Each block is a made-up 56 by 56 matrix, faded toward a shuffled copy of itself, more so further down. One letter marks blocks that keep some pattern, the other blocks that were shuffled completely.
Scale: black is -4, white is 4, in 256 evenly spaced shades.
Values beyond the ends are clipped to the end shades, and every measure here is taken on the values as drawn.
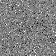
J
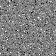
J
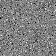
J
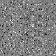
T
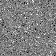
J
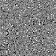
T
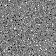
J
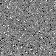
J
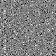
T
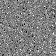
J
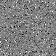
J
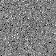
J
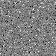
J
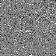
T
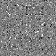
T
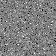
J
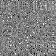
T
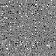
T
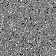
J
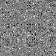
T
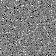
J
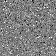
J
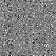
T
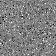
J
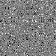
T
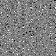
T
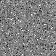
J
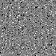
T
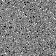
J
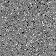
J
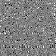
T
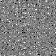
T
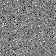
J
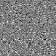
T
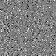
T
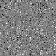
T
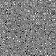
T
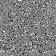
J
